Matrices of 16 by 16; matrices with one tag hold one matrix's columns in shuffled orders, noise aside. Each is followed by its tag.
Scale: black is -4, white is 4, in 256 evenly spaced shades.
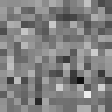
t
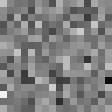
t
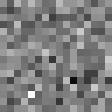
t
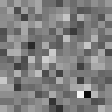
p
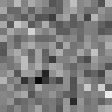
t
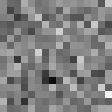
t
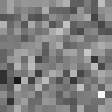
t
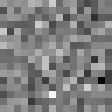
t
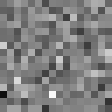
p
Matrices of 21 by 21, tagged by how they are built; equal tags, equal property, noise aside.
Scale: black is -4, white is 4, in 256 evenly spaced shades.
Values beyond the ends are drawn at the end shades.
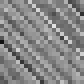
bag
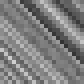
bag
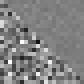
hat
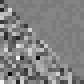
hat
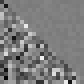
hat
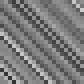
bag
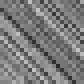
bag
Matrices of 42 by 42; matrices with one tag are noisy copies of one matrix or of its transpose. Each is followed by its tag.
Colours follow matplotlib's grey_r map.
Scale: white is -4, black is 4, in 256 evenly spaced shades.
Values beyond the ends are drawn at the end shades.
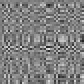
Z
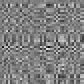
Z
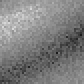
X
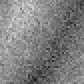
X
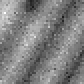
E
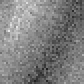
X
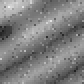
E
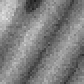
E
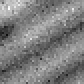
E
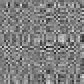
Z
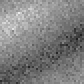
X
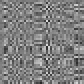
Z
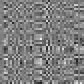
Z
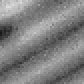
E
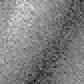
X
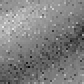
X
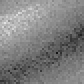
X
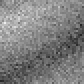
X
